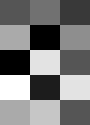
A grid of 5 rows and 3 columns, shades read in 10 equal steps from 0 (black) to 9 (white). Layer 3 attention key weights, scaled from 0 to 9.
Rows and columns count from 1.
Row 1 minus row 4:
-6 3 -6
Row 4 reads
9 1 8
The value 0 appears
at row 2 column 2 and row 3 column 1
